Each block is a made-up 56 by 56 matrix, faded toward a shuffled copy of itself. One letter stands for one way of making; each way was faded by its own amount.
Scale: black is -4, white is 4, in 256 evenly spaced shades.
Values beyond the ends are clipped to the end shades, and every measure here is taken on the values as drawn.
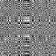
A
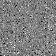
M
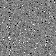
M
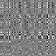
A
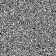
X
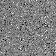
M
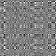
A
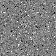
M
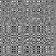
A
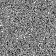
X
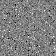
M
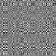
A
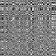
A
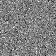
X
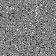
M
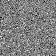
X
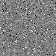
M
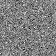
X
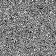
X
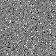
M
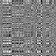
A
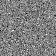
X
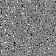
M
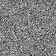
X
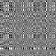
A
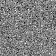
X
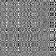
A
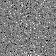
M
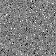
M
